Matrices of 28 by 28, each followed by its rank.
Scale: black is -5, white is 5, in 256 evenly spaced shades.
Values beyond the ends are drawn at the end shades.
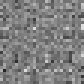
five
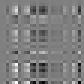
one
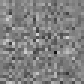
five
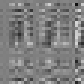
two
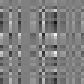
one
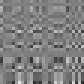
two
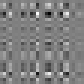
one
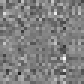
five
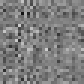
five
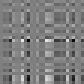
one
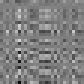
two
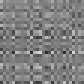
two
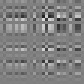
one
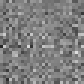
five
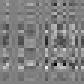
two
